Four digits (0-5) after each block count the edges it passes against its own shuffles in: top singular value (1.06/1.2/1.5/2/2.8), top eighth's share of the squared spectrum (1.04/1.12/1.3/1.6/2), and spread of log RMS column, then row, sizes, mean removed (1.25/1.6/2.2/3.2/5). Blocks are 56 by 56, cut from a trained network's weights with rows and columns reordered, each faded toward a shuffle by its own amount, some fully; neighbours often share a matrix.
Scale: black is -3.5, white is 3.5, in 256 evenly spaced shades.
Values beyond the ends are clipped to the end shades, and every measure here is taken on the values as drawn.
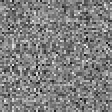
3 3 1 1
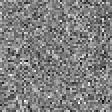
3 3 1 1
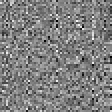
4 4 3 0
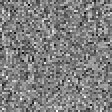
2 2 0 0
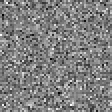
0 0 0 0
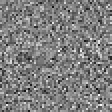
3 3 1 0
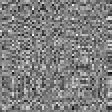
4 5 3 2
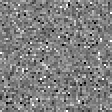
0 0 0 0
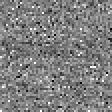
1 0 0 0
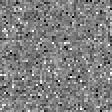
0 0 0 0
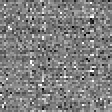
3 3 2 0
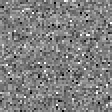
0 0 0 0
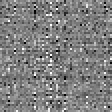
3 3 3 0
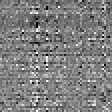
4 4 3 0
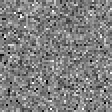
1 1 0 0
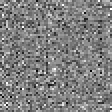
3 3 2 2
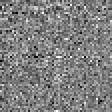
3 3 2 2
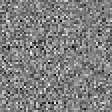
3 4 2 2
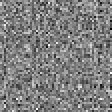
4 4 2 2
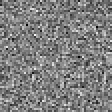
3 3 1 1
